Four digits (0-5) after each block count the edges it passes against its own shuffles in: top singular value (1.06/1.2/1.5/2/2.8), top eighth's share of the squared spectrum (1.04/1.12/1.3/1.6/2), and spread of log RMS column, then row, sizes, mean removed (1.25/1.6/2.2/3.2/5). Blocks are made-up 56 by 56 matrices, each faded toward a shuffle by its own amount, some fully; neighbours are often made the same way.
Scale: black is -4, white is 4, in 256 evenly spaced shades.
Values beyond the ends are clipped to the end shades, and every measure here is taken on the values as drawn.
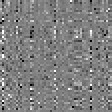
4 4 3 2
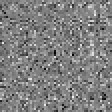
4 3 2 1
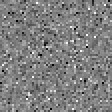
2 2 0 0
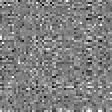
4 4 2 2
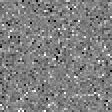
1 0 0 0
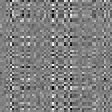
5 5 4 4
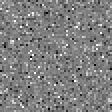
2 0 0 0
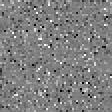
1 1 0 0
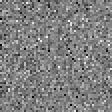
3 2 1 0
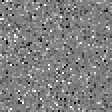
0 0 0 0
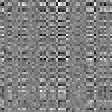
5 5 4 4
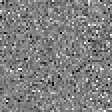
2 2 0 0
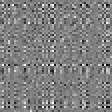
5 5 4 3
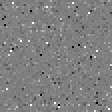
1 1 0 0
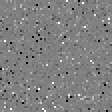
0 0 0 0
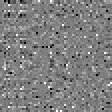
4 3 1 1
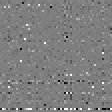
4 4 0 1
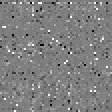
3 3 1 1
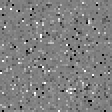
1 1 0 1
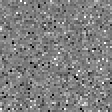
1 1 0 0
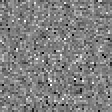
3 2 1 1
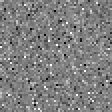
0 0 0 0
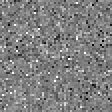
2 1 0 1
